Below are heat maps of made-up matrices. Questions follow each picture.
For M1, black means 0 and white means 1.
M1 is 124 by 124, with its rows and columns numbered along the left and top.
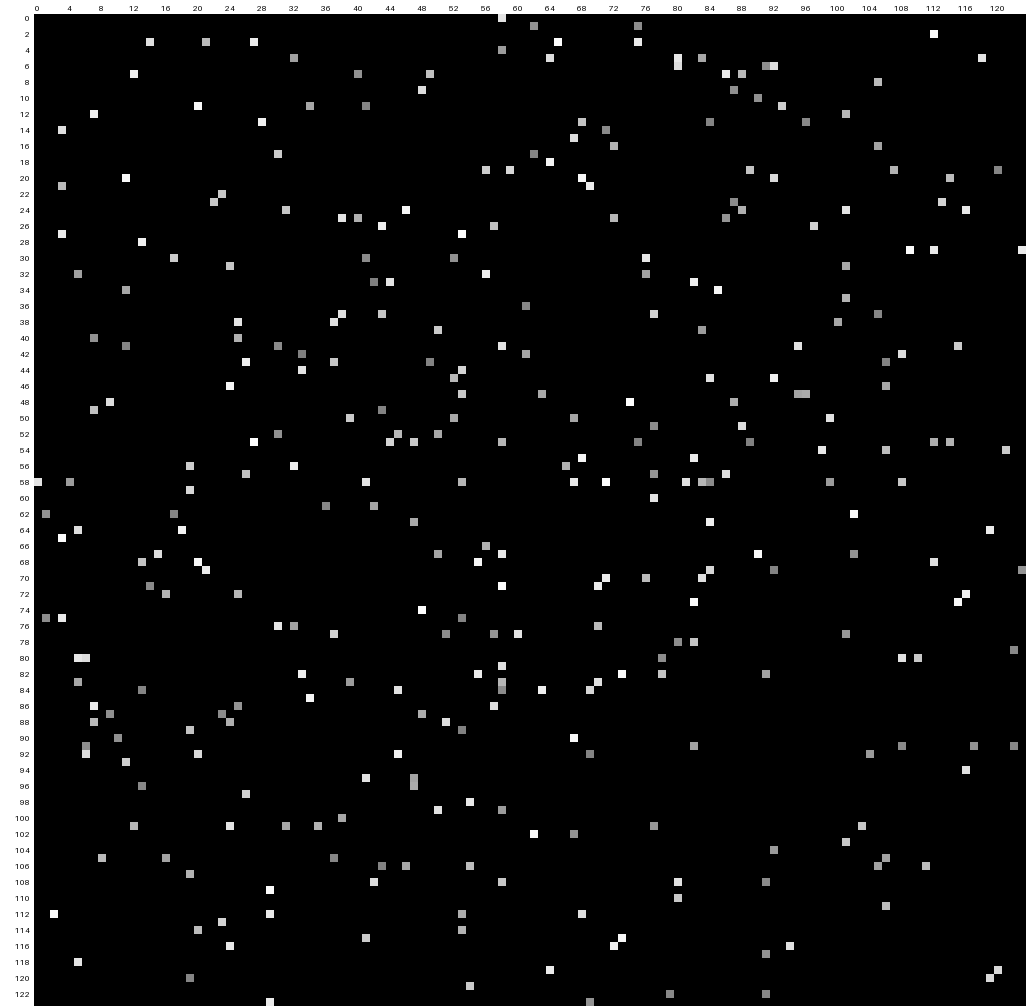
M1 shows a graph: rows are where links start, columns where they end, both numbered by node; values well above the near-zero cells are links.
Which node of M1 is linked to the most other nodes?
node 58
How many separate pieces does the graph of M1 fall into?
3
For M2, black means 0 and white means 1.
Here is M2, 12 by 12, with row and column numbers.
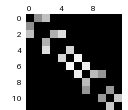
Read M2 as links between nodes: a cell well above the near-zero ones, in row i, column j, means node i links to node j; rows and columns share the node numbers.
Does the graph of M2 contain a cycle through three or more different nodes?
no
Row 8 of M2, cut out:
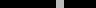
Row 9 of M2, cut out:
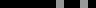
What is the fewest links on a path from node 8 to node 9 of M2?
2
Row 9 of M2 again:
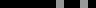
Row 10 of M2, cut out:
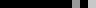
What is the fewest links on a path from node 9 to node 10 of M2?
1
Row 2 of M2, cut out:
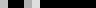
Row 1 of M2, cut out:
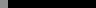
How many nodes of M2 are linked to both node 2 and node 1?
1
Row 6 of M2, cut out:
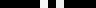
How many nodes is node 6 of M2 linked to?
2
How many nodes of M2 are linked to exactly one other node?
4
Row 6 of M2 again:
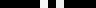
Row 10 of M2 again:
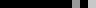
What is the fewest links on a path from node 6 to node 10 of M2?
3
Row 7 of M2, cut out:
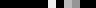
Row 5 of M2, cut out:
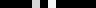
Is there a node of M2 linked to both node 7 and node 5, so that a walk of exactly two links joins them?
yes
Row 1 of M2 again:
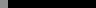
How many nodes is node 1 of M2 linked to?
1
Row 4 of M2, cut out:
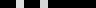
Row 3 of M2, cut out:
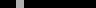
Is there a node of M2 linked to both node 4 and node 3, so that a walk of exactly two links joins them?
yes
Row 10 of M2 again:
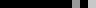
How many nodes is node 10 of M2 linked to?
2
